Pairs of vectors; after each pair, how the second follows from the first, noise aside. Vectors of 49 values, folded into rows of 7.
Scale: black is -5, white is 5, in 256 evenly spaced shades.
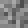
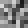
scaled up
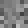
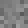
shrunk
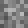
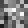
scaled up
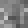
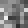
scaled up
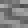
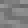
shrunk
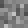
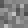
copied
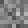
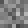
copied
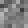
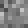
sign-scrambled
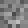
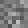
sign-scrambled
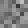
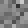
copied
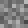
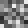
scaled up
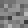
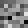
scaled up
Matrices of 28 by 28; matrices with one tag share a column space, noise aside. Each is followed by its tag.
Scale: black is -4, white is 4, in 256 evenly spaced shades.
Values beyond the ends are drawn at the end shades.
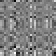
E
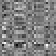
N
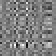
N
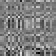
E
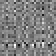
N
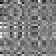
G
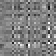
N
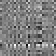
N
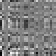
E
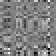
E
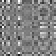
G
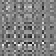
N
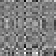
E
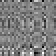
E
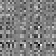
N
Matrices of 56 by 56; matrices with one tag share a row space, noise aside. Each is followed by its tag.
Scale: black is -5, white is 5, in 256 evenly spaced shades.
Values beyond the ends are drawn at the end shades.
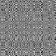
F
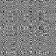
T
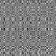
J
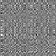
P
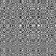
J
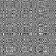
T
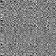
P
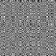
J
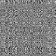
F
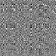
T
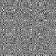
T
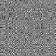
F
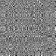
F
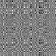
T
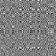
J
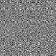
J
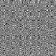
J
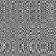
J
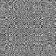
F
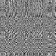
F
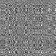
F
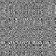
F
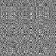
T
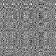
T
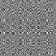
J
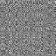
F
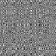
T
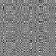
T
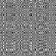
T
